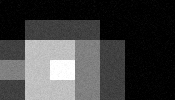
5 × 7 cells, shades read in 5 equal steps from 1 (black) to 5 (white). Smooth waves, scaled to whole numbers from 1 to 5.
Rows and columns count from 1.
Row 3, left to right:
2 4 4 3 2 1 1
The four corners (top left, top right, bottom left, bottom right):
1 1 2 1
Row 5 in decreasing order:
4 4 3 2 2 1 1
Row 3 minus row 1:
1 3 3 2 1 0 0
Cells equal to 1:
17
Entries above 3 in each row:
0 0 2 2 2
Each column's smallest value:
1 1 1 1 1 1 1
